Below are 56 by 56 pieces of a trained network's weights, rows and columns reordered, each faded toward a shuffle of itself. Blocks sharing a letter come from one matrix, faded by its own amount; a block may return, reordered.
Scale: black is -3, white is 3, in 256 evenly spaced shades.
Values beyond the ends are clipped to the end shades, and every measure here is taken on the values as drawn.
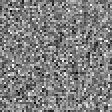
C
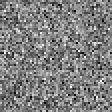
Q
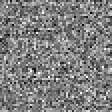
Q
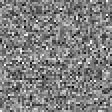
Q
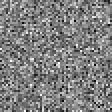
C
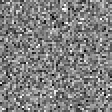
C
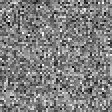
Q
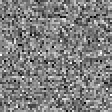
Q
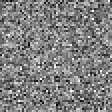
Q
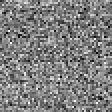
Q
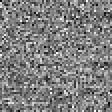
Q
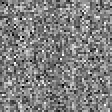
C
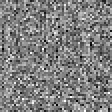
C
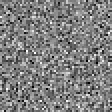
C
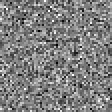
C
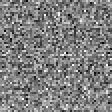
Q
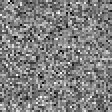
C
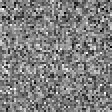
Q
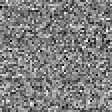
Q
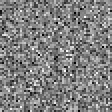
C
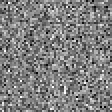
C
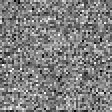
Q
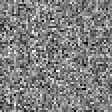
C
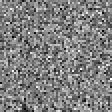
C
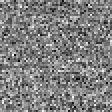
Q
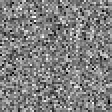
C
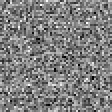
Q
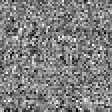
Q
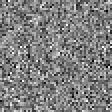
C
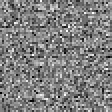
Q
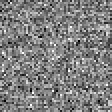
Q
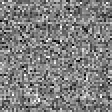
Q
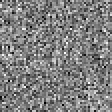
C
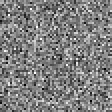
C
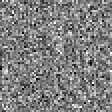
C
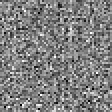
C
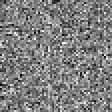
C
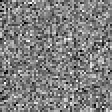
C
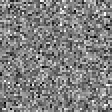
C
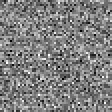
Q
